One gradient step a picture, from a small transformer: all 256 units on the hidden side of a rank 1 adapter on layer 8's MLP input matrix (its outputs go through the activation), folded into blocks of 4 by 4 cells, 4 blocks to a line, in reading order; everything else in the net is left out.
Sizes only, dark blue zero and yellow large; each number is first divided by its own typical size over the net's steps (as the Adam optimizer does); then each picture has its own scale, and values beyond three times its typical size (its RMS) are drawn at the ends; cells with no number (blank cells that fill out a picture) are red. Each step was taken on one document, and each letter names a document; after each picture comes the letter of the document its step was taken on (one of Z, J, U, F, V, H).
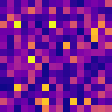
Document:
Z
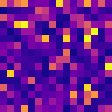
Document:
Z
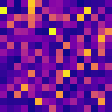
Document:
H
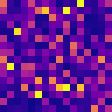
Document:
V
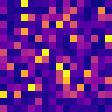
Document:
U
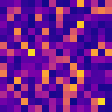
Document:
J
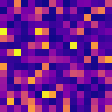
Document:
J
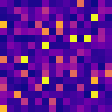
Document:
U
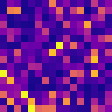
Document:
J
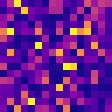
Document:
J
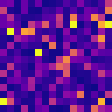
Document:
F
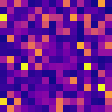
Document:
Z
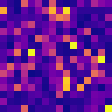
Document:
V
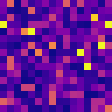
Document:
F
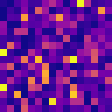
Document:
U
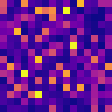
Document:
V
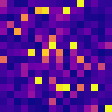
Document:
V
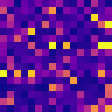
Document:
F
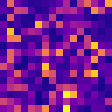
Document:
J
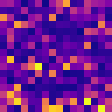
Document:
Z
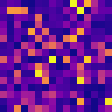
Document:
J
